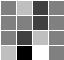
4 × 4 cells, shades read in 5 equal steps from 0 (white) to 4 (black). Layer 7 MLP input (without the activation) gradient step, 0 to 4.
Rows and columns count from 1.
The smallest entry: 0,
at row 4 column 3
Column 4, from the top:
2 2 2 2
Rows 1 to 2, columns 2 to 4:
1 3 2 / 2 3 2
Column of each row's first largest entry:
3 3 2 2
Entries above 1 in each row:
3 4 3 2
